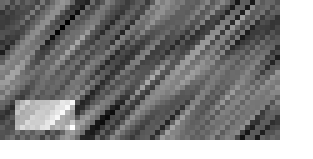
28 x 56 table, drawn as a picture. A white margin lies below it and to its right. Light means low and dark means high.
The bottom left is the ninth with the lowest average. The grain runs diagonally up to the right. In the bottom left lies a patch that is lower than the rest.
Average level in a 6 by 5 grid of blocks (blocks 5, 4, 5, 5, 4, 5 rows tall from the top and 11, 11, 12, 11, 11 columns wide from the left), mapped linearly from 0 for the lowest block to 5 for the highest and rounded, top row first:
44334 / 44445 / 33524 / 24322 / 01432 / 02424
